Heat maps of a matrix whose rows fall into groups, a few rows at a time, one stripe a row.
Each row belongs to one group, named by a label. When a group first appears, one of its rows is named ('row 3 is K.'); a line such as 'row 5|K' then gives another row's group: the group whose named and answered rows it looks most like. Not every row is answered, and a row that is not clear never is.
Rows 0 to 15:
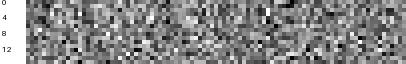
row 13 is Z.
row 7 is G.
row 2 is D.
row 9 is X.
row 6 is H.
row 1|X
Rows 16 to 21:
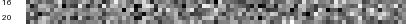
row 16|H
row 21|G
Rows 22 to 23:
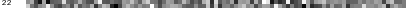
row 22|X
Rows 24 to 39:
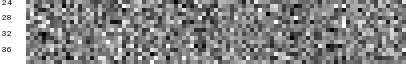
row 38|G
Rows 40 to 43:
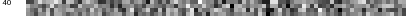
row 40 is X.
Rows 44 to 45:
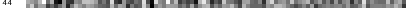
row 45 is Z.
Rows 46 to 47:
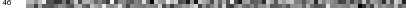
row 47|X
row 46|Z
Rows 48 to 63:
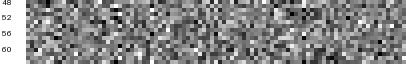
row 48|X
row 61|G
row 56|H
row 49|H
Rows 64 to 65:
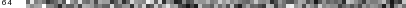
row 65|Z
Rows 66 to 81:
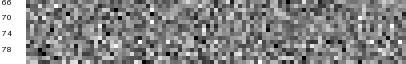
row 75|D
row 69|Z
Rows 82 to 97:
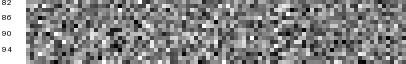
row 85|Z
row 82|G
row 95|G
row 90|X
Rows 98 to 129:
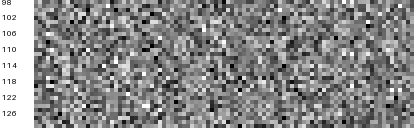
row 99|D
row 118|X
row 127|H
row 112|X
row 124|G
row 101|G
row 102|H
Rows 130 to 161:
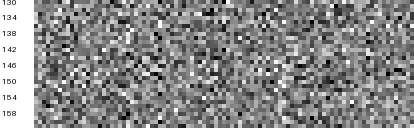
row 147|D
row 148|G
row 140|X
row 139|Z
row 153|H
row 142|H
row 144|G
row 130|H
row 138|X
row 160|Z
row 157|Z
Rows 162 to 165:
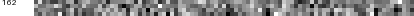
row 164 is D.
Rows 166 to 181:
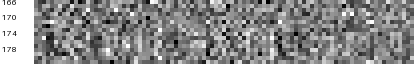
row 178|X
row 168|X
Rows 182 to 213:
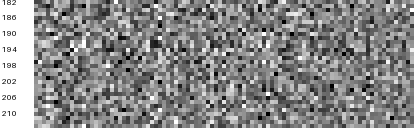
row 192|G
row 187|H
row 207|X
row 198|X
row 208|G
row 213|G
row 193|G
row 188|Z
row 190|X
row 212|Z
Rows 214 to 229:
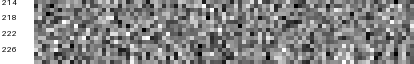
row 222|X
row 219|X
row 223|G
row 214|D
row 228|D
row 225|H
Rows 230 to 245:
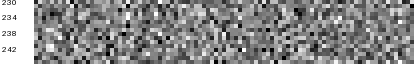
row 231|D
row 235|D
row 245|D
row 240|Z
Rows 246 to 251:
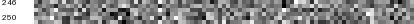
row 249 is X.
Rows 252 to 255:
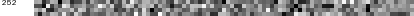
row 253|X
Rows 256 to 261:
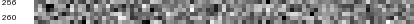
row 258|G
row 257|G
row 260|H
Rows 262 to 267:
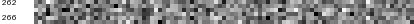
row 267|Z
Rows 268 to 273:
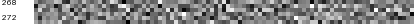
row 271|D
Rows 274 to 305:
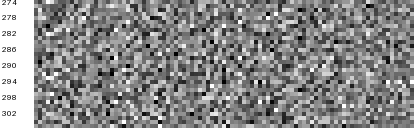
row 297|Z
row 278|G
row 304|H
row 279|Z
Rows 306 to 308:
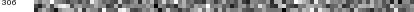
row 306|Z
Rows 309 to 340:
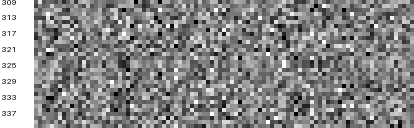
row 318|H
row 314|Z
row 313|X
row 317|H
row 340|Z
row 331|D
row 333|G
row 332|X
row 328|Z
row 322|G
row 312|G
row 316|X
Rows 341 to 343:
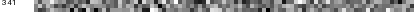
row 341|Z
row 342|Z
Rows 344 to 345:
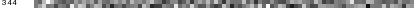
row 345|G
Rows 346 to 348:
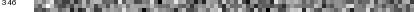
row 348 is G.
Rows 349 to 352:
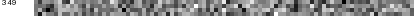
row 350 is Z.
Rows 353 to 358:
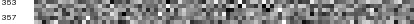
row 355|D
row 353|X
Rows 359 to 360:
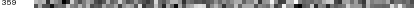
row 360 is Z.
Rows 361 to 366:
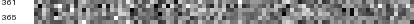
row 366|Z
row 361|Z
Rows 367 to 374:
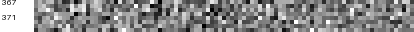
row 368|G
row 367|Z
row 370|D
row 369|G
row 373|D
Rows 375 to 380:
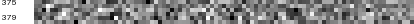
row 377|X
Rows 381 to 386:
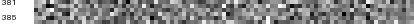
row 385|G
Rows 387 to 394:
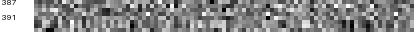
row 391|D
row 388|D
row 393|H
